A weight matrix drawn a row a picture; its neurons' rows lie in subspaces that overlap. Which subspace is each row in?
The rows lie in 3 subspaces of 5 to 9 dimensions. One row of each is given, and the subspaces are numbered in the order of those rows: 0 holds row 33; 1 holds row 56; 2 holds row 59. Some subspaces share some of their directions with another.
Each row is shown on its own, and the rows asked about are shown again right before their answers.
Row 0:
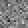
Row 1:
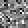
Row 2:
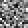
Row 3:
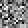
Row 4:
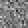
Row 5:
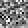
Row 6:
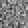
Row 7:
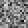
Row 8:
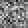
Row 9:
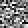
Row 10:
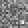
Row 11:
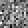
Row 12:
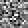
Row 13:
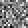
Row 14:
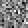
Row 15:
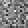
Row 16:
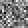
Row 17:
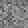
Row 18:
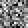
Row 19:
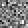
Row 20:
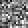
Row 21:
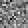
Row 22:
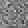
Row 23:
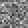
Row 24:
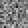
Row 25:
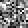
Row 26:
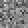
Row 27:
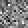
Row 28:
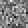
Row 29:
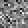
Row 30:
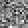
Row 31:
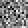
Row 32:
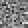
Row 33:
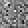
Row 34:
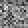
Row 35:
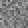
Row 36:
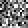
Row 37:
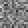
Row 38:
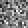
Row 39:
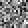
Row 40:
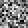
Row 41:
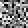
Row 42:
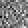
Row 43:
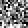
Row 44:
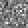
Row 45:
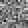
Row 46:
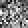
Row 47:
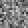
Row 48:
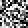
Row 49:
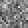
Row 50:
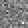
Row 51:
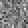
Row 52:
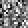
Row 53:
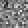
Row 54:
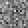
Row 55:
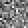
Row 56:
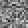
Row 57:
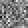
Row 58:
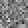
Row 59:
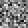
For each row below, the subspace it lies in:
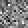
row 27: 0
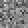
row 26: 0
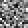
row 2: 1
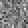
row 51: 1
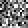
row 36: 2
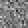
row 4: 0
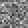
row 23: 1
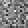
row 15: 0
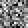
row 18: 1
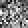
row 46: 1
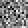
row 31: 0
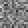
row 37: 2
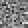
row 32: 1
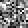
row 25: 1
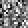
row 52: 2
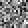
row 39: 1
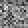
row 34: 0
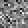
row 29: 0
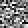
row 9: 1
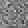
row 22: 0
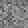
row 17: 0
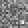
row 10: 1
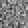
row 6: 1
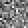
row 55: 1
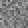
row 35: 1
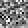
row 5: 0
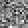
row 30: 1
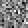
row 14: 1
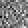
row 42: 0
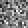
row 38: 2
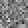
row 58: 0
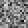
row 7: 2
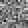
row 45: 1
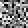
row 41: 1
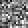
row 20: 1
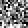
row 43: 2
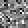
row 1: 0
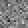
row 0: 0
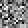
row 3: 0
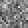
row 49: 1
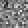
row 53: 1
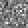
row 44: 1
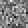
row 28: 1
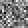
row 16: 0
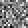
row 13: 0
